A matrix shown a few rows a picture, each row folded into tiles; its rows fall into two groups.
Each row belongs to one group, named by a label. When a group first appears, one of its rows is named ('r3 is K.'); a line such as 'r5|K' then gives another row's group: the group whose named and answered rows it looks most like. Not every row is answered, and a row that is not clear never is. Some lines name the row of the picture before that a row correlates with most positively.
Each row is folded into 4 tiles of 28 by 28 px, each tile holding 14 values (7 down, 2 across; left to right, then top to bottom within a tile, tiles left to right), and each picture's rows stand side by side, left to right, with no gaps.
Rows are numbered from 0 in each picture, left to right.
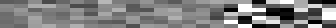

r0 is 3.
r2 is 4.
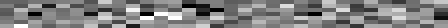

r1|3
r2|3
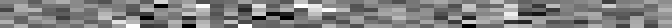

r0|4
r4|3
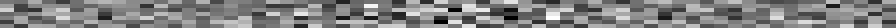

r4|4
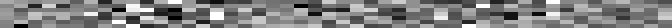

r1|4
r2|3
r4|3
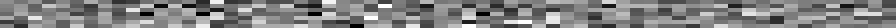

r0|3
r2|3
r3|3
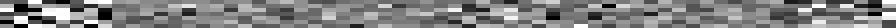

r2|4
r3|3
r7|3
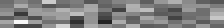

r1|4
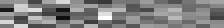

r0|4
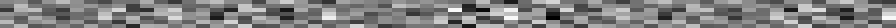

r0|4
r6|4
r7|4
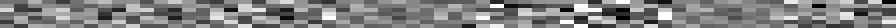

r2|4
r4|3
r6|4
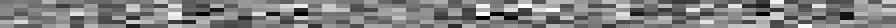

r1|3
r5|3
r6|3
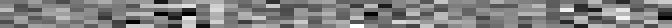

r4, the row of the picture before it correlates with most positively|0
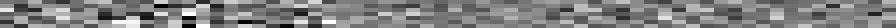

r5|4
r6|4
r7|3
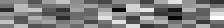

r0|4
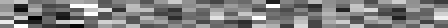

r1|4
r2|3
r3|4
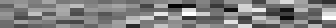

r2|4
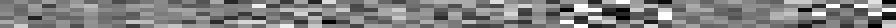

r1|3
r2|3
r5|4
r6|4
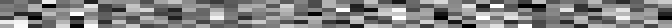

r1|4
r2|3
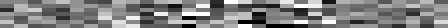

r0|4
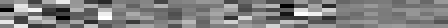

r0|4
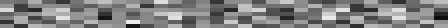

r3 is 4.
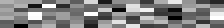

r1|4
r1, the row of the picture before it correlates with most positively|2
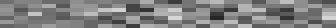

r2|4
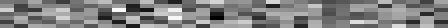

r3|3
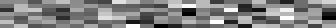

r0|4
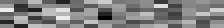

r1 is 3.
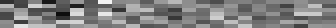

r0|3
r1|4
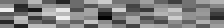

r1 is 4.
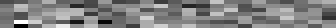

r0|3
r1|3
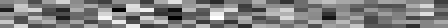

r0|4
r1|4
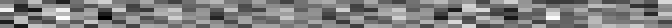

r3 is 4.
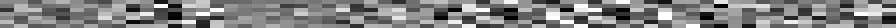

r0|4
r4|4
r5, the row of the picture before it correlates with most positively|4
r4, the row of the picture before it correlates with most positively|4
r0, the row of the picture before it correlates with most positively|4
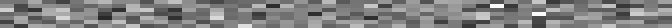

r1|4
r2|3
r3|3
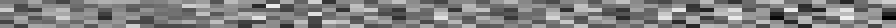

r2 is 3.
